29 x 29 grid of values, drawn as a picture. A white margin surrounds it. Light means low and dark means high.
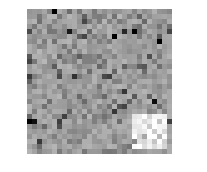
The ninth with the lowest average is the bottom right. No row or column stands out. Neither half mirrors the other. In the bottom right lies a patch that is lower than the rest. There are no regular stripes.
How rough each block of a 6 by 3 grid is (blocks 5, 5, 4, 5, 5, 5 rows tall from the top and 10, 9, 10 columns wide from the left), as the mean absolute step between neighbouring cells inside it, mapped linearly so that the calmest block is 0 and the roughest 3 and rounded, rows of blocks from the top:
222
121
221
012
322
103
